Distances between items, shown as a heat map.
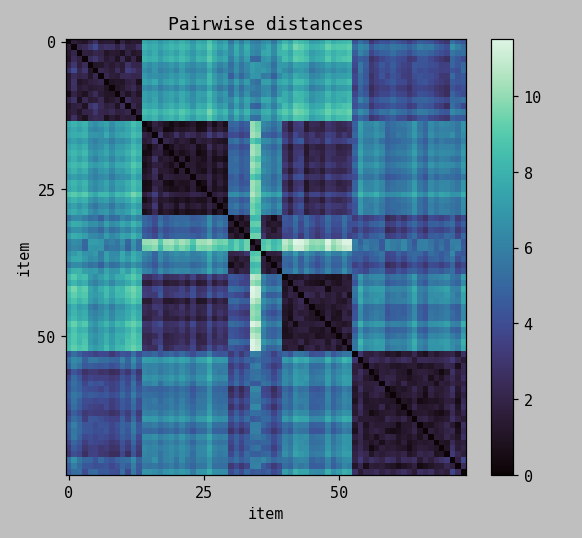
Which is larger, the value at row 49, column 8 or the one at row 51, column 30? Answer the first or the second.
the first
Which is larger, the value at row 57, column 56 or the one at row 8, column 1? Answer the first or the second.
the second
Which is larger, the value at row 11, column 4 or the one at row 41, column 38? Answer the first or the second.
the second
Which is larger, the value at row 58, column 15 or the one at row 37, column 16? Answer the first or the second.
the first
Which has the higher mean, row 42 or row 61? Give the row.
42
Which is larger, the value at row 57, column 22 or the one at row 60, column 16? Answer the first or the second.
the first
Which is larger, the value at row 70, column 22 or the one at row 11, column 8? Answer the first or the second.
the first
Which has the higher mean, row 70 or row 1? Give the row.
1
